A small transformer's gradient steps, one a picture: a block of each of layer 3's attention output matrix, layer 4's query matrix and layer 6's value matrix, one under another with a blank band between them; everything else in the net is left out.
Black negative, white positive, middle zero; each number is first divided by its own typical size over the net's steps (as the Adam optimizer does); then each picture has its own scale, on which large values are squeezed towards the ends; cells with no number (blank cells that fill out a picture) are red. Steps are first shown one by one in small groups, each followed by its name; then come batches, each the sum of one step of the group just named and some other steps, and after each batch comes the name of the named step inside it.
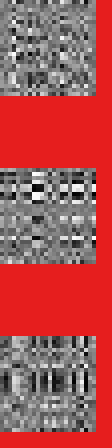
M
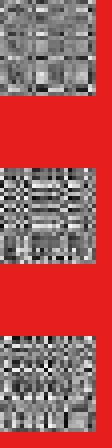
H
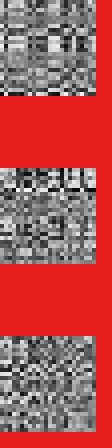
H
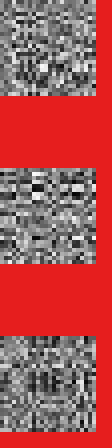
M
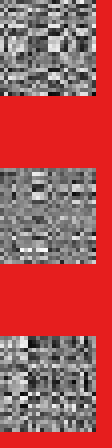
M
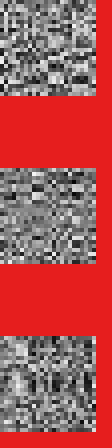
M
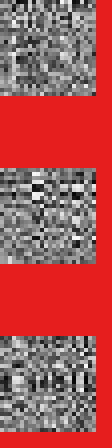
M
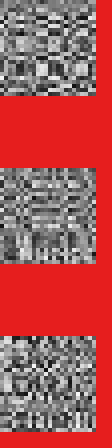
H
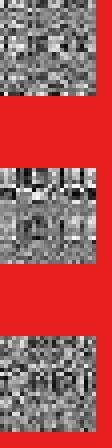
M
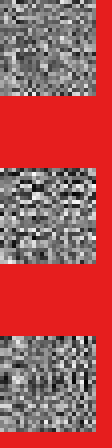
M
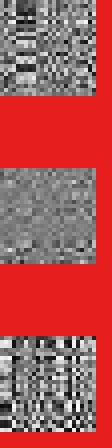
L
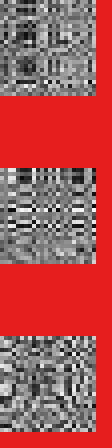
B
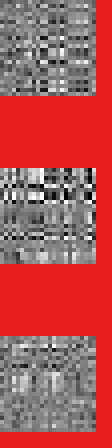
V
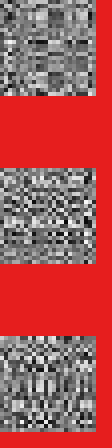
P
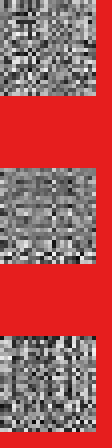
L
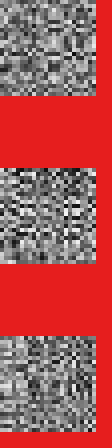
B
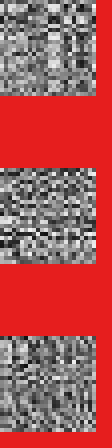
L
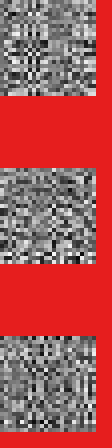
P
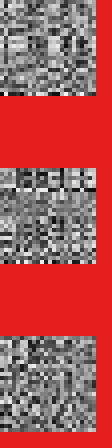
L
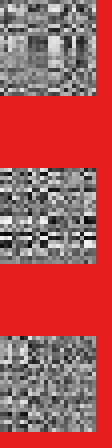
P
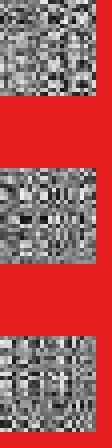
L
